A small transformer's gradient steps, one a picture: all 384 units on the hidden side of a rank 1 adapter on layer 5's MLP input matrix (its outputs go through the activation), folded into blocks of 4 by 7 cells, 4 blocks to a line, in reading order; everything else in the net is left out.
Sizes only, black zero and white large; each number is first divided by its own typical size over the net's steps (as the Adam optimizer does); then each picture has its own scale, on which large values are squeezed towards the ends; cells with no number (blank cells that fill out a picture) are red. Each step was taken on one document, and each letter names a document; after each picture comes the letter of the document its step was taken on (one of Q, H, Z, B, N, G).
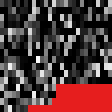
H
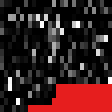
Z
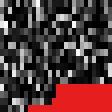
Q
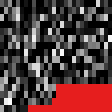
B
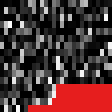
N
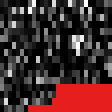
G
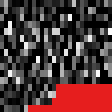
G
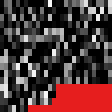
B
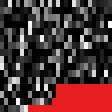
Q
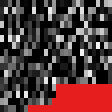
B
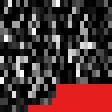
Q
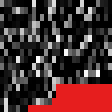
G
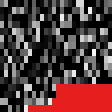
H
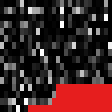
N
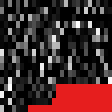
Z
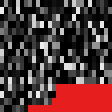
Z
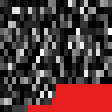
G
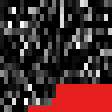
N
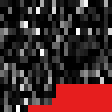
N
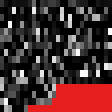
G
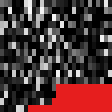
Q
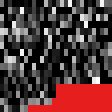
H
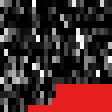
G
